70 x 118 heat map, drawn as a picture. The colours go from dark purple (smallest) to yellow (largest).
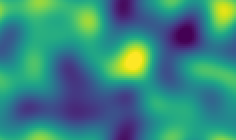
Overall the values sit about 50% of the way up the scale. There are no lone odd cells. The field is smooth, with broad soft blobs.
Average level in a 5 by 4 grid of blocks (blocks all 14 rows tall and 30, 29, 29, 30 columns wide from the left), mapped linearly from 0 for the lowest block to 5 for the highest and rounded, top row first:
5 4 1 4 / 3 4 3 1 / 4 2 4 4 / 2 0 2 3 / 3 1 2 4
